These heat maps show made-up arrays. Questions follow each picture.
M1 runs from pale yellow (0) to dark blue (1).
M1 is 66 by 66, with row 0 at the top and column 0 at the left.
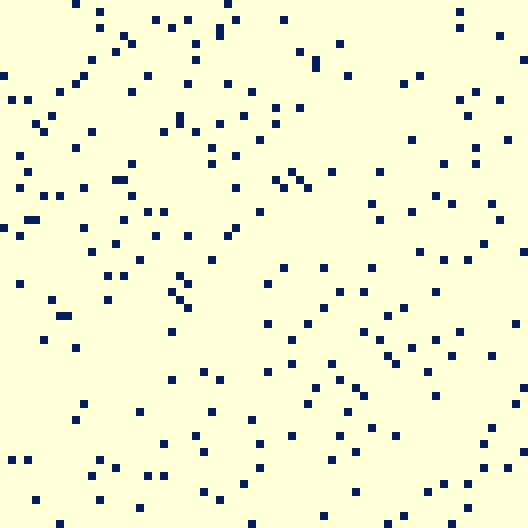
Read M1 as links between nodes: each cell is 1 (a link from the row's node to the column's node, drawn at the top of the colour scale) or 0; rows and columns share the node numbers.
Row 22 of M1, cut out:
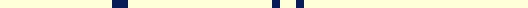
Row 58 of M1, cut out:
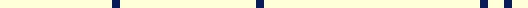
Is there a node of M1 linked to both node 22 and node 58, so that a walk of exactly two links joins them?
yes
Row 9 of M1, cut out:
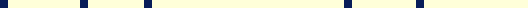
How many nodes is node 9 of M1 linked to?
5
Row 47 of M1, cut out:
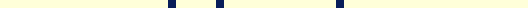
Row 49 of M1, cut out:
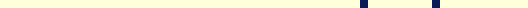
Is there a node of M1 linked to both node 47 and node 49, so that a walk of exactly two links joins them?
no
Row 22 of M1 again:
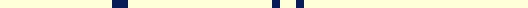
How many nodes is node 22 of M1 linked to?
4
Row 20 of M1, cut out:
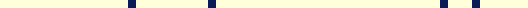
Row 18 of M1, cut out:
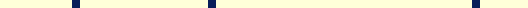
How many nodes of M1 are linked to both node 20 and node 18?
2
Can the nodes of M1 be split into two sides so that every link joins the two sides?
no
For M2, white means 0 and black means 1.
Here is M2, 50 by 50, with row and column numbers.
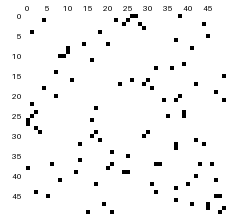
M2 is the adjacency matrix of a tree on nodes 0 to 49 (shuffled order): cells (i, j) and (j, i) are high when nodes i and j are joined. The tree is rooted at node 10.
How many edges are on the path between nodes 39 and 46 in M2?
6
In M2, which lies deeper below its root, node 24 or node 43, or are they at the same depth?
node 24
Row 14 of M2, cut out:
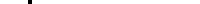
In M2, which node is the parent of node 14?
7
